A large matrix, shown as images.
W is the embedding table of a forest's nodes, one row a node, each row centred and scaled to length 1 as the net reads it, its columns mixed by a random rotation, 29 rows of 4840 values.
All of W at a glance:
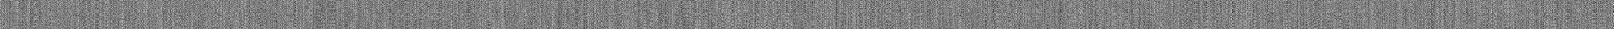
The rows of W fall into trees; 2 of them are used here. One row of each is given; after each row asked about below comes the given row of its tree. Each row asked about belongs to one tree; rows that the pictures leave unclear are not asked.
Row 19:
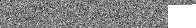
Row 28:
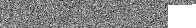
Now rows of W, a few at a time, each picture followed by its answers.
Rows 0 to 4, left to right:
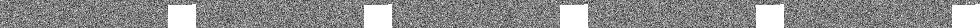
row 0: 28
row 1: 19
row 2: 19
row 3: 19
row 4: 28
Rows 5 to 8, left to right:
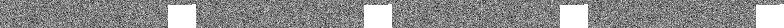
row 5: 19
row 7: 19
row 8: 28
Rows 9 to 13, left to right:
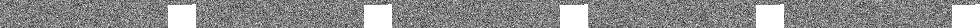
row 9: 19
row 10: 19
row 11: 19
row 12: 19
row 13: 28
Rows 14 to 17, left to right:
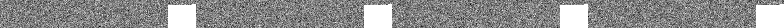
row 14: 28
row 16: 19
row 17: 28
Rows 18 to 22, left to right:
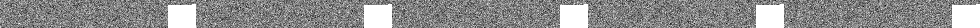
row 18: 19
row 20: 28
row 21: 28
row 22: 28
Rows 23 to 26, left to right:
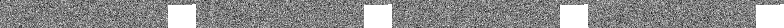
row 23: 19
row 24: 28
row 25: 28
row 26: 19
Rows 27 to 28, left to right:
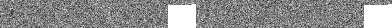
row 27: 28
